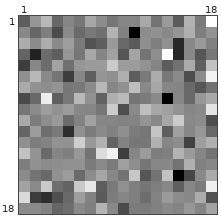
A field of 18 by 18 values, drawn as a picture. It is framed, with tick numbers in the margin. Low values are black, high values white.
No row or column stands out. Fine speckle covers the field. There is no overall slope. The halves do not mirror each other. No regular stripes run through it.
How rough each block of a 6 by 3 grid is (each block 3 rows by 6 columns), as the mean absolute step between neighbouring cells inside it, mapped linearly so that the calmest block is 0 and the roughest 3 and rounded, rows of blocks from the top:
122 / 213 / 222 / 102 / 022 / 211
